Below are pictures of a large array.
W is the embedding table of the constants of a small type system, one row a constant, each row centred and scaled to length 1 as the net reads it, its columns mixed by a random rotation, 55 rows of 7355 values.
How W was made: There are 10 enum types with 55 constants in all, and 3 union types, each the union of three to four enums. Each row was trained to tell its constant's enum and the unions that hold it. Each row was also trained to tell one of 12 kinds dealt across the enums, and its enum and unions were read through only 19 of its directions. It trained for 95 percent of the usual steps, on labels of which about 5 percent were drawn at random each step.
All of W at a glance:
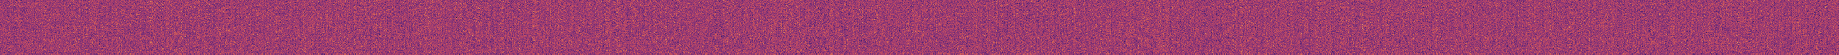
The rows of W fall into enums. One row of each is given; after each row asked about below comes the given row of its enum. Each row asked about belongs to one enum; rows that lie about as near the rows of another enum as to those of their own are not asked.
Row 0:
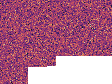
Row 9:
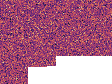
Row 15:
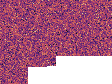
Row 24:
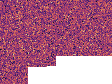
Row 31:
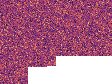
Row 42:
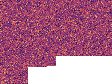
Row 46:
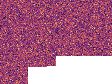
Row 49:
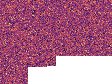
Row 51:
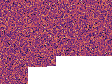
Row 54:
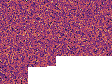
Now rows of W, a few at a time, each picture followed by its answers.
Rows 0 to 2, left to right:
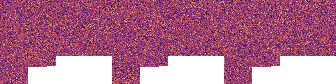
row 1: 42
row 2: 9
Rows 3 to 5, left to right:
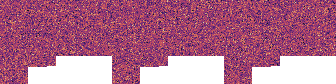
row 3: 46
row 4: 9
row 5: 24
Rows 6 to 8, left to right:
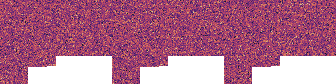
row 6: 42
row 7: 31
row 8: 15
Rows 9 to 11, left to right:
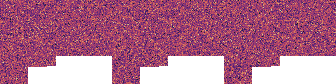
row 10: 9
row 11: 0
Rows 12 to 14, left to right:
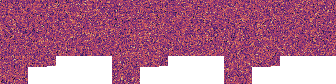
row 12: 15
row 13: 24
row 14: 24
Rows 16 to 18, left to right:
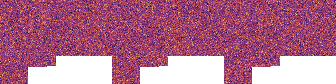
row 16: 51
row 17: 42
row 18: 9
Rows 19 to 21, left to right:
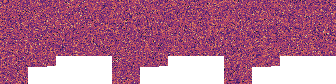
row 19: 0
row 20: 42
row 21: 31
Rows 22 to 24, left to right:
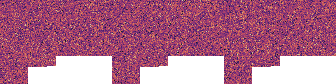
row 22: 0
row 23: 46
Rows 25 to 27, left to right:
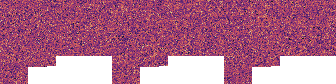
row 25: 0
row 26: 15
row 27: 54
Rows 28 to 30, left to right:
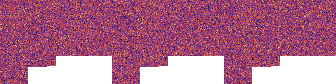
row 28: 15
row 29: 54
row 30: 46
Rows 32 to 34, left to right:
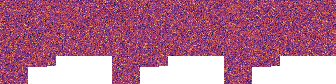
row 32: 0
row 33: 54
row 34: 49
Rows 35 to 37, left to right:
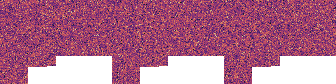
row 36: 54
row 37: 51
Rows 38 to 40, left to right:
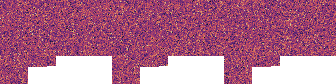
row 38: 51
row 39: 15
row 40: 15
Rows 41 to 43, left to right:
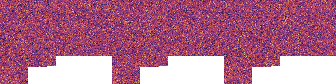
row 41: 42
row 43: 46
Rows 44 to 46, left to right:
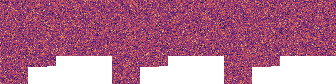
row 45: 51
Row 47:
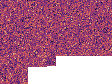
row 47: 24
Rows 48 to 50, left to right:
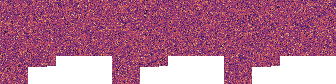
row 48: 51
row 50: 0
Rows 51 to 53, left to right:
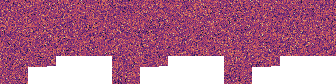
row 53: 54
